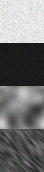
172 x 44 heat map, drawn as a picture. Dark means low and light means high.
It is made of 4 by 1 panels. Panel 1,1: very high, fine-grained, faint in contrast. Panel 2,1: very low, flat. Panel 3,1: middling, smooth, strong in contrast. Panel 4,1: low, slanting down to the right.
